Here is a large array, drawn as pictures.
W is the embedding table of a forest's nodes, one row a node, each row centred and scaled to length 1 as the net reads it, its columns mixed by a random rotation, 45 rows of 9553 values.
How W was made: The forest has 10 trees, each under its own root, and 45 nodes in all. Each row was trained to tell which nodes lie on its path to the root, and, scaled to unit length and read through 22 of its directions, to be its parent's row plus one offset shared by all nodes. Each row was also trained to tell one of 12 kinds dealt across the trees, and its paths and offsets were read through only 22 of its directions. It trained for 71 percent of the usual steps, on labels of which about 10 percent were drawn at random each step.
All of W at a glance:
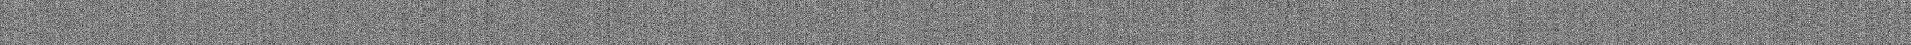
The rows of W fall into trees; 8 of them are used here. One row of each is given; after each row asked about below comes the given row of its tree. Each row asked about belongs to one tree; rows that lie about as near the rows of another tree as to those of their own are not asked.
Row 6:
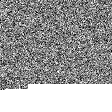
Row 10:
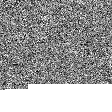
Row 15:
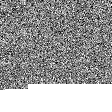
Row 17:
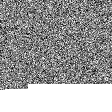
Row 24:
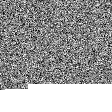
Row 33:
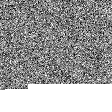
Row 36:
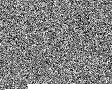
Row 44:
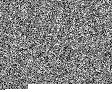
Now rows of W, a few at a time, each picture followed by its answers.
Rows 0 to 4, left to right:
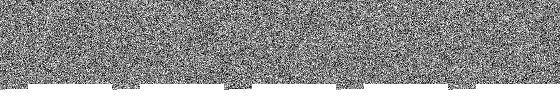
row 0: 15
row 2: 33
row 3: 36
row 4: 6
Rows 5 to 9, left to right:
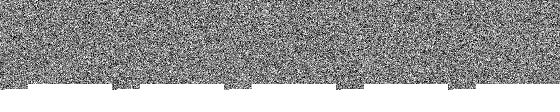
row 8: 44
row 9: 24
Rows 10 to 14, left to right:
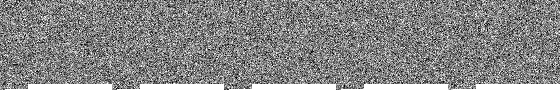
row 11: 33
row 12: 44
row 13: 17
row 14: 36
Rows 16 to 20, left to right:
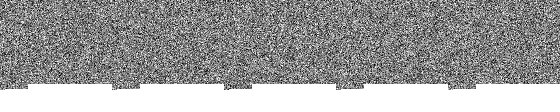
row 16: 15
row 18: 44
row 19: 17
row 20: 15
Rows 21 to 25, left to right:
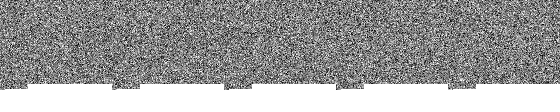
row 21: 36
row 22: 36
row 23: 17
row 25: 24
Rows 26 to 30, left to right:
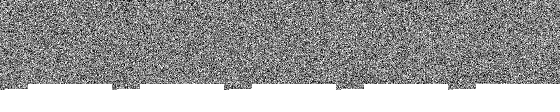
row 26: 6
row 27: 15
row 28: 17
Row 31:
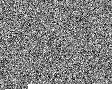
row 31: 24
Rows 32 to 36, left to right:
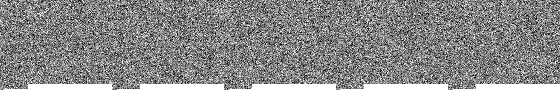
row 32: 36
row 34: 6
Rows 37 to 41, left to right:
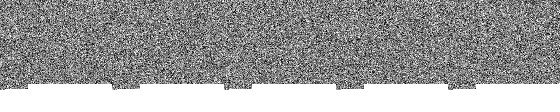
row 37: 10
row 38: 15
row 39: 6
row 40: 10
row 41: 36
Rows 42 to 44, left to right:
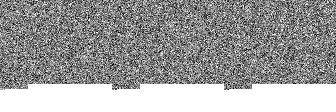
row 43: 44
